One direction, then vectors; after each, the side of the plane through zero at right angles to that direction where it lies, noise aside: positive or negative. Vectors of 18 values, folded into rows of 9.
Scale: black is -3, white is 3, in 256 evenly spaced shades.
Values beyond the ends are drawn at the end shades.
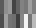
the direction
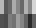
negative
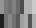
positive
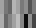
negative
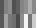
positive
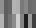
negative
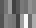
positive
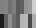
positive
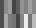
positive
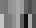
negative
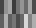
positive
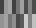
positive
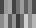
positive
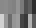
negative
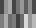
positive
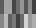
positive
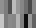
negative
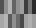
positive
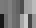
positive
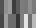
positive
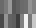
positive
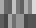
negative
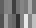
positive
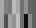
negative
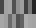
positive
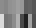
negative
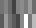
positive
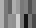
negative
